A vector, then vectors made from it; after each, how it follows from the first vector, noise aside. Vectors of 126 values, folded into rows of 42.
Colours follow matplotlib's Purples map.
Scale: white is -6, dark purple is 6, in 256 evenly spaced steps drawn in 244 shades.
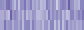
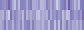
copied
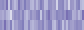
sign-scrambled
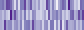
scaled up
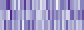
scaled up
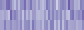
copied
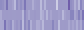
partly zeroed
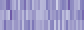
copied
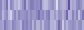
sign-scrambled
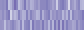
sign-scrambled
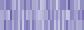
copied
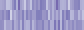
negated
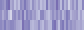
sign-scrambled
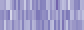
negated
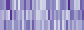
scaled up
